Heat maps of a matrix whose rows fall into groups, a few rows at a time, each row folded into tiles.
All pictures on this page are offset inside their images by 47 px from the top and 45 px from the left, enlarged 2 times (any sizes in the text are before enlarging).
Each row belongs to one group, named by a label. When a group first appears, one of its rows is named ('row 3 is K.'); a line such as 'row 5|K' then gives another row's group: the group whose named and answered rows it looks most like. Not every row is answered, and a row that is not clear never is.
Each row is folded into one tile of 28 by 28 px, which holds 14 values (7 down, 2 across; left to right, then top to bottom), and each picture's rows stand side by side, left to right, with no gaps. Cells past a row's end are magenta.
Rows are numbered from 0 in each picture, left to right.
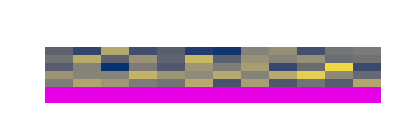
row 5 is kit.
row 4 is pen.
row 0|pen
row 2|pen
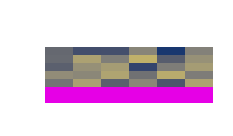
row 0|pen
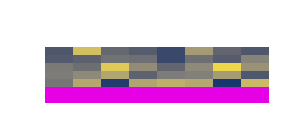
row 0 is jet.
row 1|kit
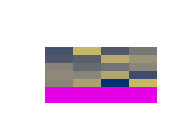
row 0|jet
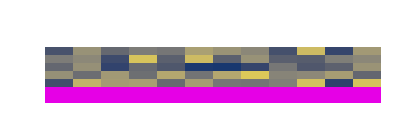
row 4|jet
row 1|pen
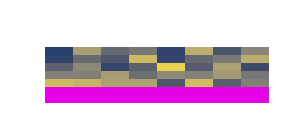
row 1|pen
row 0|jet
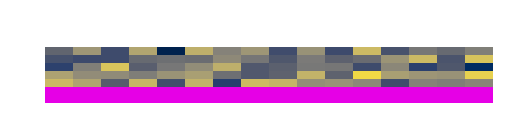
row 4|jet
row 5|jet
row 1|kit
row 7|pen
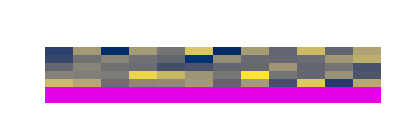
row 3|jet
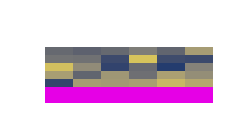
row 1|pen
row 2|jet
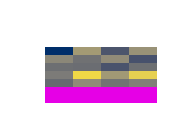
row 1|jet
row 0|jet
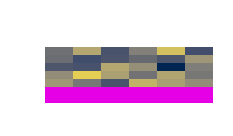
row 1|kit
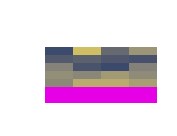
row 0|jet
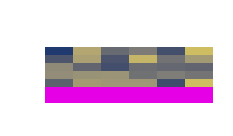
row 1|pen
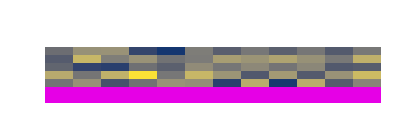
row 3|kit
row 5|pen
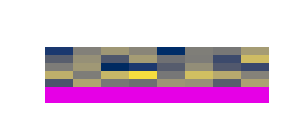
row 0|kit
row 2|jet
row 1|pen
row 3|pen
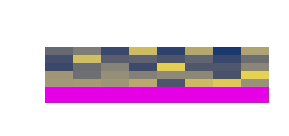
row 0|pen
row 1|jet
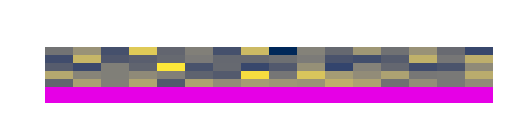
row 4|jet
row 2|kit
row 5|jet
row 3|jet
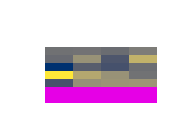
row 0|pen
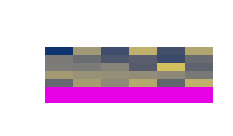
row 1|jet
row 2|kit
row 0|jet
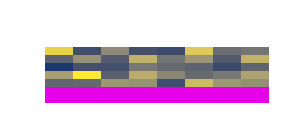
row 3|pen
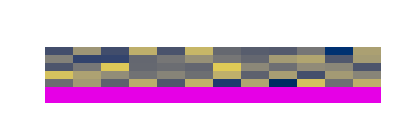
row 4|kit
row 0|jet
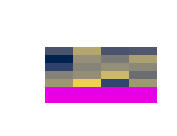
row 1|kit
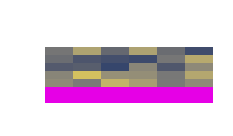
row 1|jet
